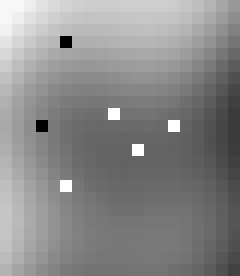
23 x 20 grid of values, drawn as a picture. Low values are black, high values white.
Ninth with the highest average: top left. Mirror symmetry: none. Calmest part: bottom middle. Lone odd cells: 6, 4 higher and 2 lower than their neighbours. Ninth with the lowest average: middle right. Slope: up to the top left.
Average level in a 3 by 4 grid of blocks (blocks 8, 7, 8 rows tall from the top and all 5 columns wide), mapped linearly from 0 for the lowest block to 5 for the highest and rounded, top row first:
5 4 4 2 | 3 1 1 0 | 4 2 1 1
